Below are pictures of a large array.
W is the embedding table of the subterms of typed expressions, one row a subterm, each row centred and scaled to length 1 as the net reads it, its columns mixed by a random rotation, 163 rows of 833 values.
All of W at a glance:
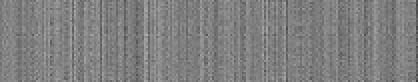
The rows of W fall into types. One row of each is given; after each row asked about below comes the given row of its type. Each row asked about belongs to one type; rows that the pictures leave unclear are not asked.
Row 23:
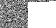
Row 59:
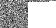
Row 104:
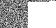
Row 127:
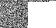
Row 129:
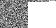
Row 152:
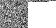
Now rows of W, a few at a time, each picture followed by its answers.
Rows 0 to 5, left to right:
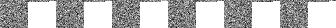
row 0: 59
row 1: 127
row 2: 129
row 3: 59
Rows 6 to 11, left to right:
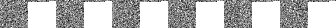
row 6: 23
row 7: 59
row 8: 23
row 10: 59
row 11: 104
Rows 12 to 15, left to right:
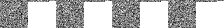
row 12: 127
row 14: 127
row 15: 23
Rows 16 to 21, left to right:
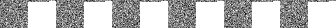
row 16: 104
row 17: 104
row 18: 129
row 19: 23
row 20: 127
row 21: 129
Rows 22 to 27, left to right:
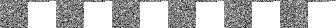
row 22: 127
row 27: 59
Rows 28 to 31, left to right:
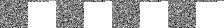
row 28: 129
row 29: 23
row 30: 23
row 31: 127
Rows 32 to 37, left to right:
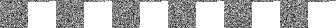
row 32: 127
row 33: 59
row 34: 127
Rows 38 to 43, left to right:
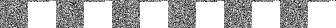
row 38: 129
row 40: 59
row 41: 23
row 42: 104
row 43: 104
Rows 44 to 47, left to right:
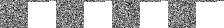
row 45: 104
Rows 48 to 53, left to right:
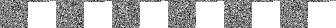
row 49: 152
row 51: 127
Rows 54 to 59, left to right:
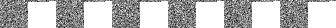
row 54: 23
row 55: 59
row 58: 59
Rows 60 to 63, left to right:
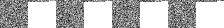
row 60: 129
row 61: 59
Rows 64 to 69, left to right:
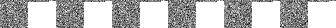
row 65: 127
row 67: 104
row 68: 152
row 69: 129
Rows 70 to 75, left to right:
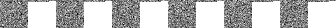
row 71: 127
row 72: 129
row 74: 59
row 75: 23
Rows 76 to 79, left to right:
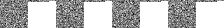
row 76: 104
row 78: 127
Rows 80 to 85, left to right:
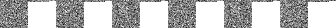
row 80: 129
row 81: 127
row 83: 104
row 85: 23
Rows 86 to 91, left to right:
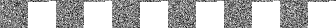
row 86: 152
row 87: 127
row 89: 129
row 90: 129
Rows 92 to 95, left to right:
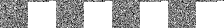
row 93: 23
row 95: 104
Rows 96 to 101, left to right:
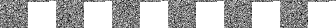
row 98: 23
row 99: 59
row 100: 59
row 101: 127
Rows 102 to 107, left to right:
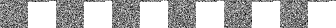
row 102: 152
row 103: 104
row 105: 129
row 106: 127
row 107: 129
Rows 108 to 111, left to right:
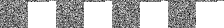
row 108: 129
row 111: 127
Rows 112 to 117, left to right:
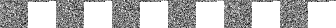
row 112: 152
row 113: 104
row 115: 129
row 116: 152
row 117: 23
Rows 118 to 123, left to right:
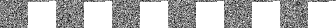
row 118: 127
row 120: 104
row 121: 59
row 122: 104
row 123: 152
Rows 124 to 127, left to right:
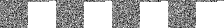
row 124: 127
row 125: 104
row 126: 23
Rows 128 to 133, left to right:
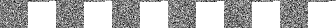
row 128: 104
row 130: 129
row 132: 129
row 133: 23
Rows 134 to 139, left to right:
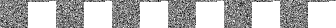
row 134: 127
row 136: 23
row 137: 127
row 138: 152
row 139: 59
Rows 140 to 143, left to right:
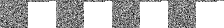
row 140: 127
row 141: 23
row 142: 127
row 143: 129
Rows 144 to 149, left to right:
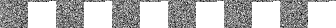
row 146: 129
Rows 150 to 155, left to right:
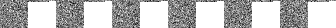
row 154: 23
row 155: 129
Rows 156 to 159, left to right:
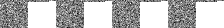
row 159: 23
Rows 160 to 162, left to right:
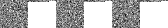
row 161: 104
